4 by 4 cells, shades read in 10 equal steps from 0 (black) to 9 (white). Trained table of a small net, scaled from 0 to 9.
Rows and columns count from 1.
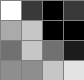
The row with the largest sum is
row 4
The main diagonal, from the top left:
9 7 4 8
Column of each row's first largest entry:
1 2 2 4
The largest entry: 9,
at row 1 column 1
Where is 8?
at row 4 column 4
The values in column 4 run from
0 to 8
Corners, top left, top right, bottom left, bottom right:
9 2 5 8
